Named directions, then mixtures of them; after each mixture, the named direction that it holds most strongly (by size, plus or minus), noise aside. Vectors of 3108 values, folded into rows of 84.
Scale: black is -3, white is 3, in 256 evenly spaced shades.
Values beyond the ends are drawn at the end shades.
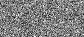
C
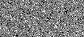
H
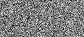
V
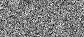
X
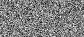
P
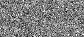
C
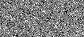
H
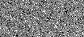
H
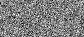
C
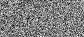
V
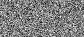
P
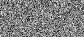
P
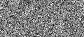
X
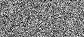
V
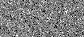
H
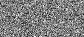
C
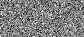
P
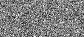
C
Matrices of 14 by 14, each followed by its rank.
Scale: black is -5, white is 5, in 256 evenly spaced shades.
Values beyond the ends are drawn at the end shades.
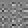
two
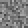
full rank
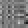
two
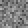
full rank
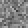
full rank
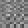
two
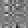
two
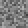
full rank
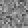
full rank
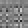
two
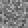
full rank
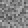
full rank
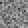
full rank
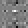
two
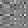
two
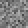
full rank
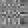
two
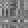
two
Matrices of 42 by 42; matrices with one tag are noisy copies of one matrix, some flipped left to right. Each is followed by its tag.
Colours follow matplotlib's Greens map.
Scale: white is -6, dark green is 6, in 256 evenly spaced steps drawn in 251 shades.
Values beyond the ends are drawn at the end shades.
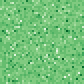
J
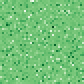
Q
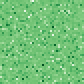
Q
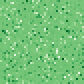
J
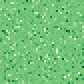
J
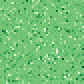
J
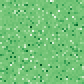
Q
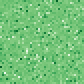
J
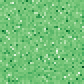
J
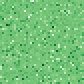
Q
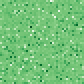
Q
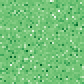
Q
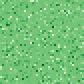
Q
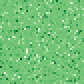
J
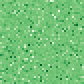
Q
